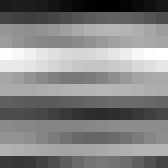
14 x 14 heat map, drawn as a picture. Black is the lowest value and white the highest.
The histogram is bell-shaped. The grain runs across in streaks. On average the colour sits 50% of the way up the scale.
